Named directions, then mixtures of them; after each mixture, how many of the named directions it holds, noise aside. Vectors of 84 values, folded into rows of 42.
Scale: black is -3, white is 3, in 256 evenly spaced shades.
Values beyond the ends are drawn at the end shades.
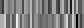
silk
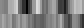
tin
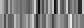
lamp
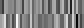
one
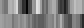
one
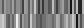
two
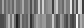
two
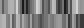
two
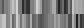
two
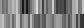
three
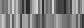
three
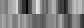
one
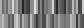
three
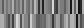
two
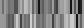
three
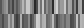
three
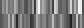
three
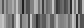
three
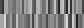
two
